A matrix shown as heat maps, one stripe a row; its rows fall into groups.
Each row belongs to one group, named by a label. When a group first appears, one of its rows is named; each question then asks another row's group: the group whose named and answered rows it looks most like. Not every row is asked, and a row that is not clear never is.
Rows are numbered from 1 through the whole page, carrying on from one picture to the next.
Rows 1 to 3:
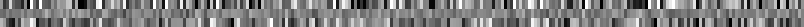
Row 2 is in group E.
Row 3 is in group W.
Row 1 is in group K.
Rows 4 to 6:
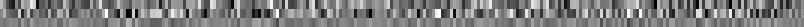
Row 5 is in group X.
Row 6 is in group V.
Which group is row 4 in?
W
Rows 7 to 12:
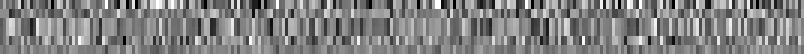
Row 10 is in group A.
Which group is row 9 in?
A
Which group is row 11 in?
E
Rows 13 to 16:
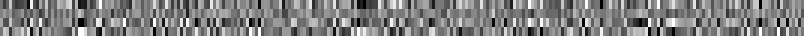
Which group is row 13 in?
K
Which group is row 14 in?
E
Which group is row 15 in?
K
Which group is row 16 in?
E
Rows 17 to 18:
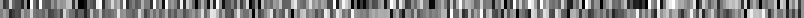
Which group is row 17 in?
K
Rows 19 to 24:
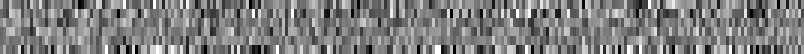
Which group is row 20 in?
A
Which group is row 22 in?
A
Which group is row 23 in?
E
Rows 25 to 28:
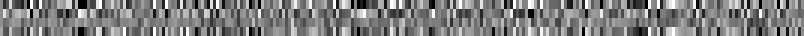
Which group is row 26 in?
E
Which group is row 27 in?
A
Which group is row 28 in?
K
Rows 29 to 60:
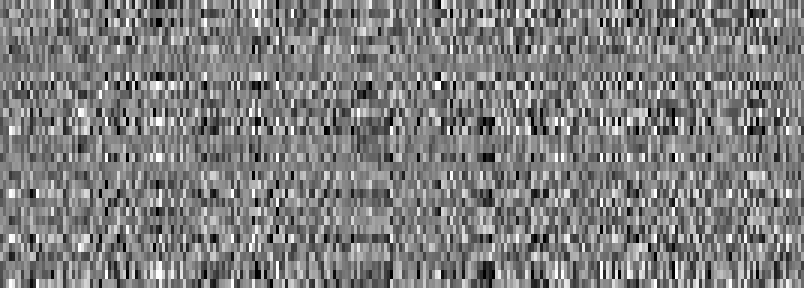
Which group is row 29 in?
V
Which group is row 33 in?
X
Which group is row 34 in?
W
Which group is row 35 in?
K
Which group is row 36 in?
E
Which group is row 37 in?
V
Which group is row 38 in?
X
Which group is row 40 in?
A
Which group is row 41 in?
E
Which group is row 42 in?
X
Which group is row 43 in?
A
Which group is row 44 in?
K
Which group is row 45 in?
K
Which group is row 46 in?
X
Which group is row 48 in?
W
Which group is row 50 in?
A
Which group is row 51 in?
X
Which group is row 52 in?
V
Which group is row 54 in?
V
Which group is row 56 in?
E
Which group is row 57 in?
W
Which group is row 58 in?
X
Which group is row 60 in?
A
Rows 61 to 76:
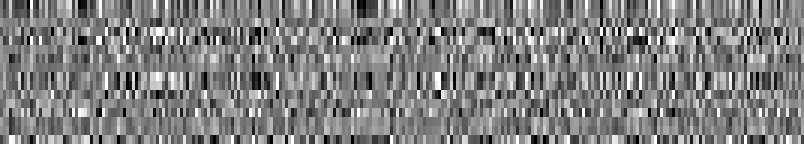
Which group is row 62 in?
K
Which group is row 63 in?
V
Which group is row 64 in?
X
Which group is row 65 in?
K
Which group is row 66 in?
V
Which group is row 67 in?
W
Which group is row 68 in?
W
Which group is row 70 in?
X
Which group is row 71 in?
V
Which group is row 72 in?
A
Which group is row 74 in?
W
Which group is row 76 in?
A
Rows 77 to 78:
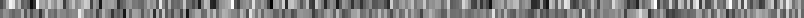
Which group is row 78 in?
E
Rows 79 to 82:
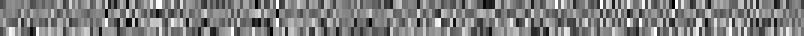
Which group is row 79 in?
X
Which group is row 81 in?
X
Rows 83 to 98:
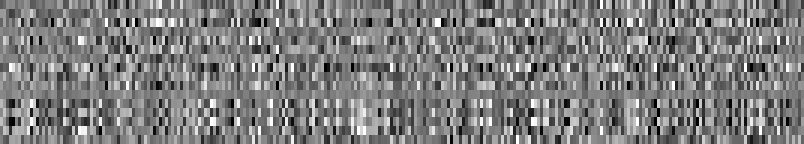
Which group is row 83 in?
X
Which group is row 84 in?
W
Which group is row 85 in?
X
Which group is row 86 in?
V
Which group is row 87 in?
E
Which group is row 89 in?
V
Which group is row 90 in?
A
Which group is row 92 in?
V
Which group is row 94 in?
W
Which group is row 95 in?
E
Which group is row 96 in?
W
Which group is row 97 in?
E
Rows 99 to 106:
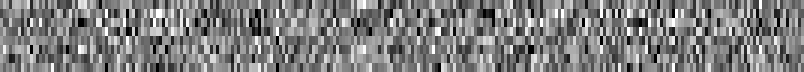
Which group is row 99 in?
E
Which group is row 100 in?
X
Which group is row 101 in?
K
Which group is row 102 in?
X
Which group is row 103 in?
V
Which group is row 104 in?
E
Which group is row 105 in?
W
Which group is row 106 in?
V
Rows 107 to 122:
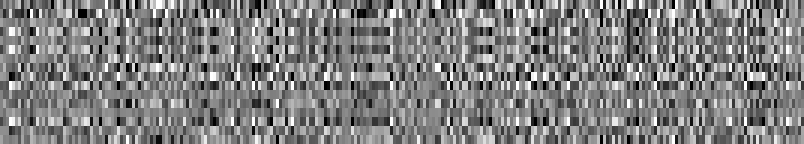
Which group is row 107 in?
X
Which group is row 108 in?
K
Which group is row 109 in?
V
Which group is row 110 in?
A
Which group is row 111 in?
V
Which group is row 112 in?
A
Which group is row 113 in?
V
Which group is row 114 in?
X
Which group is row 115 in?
W
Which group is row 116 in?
A
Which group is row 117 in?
K
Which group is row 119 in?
A
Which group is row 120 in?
A
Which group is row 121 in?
W
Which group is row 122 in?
V
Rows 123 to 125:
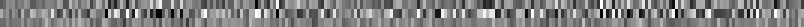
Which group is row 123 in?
X
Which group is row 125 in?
E
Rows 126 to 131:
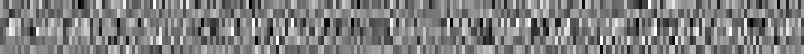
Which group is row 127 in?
W
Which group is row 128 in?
A
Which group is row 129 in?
A
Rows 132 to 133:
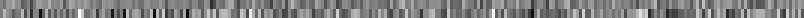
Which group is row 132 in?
A
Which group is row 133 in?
E
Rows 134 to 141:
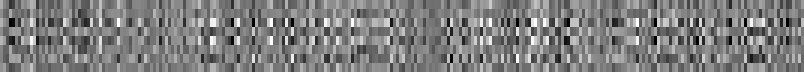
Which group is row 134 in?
W
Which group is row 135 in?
K
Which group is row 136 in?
W
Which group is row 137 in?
A
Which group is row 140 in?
A
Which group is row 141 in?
W
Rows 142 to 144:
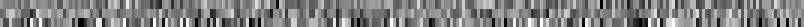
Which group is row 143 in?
A
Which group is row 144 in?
K
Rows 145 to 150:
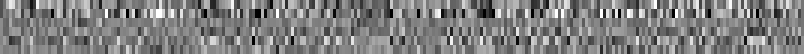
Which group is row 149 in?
W
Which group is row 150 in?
V
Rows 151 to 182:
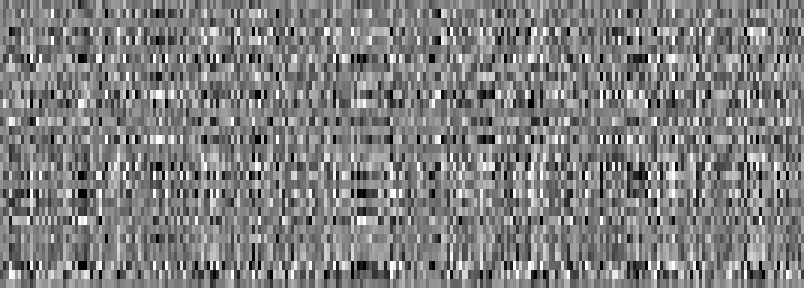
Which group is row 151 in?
K
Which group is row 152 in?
V
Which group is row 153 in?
A
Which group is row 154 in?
W
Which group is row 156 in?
W
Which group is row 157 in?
K
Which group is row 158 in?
A
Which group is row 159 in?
V
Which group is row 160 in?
E
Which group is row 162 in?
E
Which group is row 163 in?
E
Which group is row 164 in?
A
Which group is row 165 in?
W
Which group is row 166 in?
X
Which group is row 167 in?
W
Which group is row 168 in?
W
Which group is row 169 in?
V
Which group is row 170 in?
K
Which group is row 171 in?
V
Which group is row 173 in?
W
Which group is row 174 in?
K
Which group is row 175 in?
E
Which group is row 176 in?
W
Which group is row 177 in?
V
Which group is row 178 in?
W
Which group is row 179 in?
W
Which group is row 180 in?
K
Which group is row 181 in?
A
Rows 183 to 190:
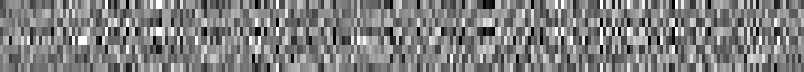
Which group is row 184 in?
E
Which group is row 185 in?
V
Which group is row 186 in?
X
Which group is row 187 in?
E
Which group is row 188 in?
V
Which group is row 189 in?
W
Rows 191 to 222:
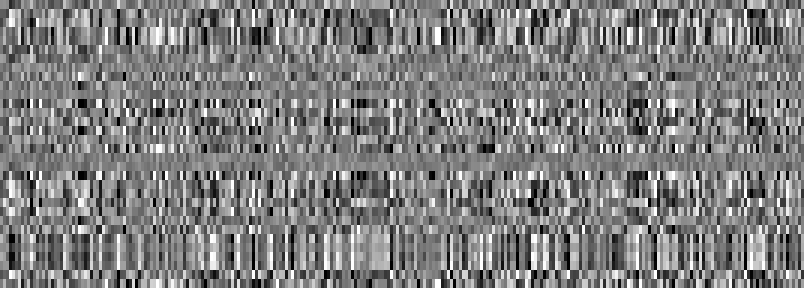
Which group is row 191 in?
W
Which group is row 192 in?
A
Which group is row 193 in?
A
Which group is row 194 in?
X
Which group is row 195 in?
X
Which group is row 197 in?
W
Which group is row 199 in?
E
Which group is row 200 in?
K
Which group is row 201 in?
V
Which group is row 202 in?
K
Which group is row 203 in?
V
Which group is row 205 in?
K
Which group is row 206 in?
E
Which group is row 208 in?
E
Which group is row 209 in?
W
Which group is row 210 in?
K
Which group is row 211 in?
A
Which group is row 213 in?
E
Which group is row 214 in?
A
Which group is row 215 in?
K
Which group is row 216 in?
E
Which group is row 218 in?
W
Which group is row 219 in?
W
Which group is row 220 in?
W
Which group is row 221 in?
A
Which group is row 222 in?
X
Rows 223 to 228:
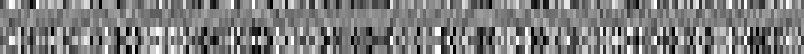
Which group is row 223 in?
A
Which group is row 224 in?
V
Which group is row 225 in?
W
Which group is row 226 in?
X
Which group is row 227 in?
A
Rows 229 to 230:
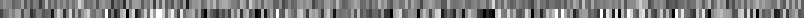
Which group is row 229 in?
E
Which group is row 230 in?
X
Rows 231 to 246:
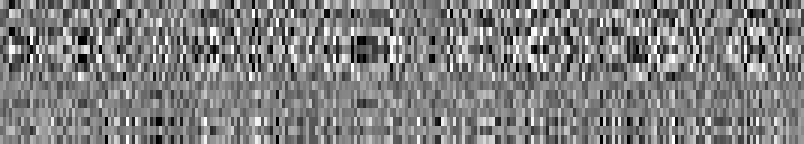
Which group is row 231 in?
W
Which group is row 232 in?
A
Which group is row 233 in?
X
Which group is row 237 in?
K
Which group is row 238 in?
W
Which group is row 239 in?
E
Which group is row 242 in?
K
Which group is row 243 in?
E
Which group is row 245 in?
A
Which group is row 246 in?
V
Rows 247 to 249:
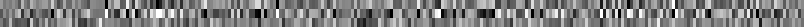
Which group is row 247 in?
V
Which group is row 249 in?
K
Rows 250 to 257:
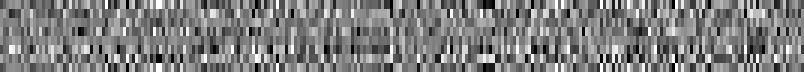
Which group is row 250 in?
X
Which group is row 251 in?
W
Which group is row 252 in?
V
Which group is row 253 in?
K
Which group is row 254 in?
A
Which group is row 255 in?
A
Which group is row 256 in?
V
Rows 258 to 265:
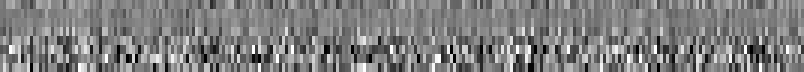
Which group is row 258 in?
A
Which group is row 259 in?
E
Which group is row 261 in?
E
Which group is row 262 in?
E
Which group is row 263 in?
A
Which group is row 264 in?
X
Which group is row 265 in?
E
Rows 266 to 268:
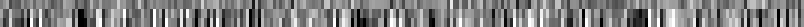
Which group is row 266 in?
W
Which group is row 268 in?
K
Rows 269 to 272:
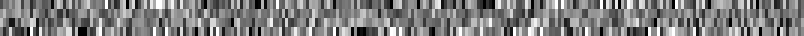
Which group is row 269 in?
X
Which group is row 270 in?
E
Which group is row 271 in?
W
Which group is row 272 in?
K
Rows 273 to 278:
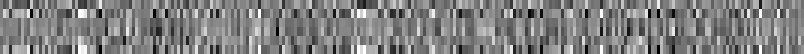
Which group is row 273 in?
K
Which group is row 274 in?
E
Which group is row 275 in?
V
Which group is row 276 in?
V
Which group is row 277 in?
E
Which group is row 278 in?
E
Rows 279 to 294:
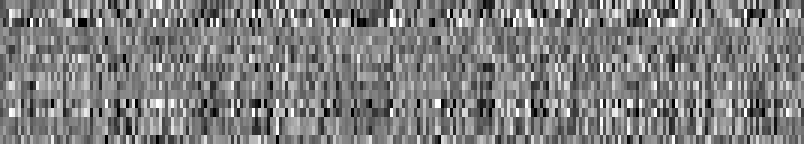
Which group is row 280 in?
A
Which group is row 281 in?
K
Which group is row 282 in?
W
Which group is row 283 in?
V
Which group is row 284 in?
W
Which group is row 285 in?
E
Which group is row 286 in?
X
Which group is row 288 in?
A
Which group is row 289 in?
A
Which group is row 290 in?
X
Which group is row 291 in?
A
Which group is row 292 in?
X
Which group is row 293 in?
X
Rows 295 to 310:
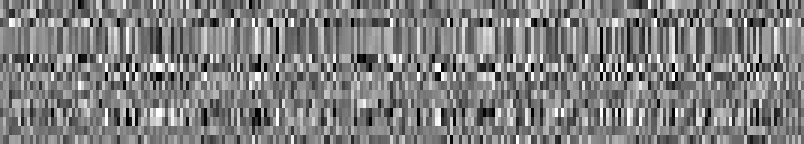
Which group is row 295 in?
K
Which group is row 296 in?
W
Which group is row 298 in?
V
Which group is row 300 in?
V
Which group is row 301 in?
K
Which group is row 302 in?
X
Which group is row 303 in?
V
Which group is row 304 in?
E
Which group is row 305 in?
W
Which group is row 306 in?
E
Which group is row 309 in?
W
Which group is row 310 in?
A
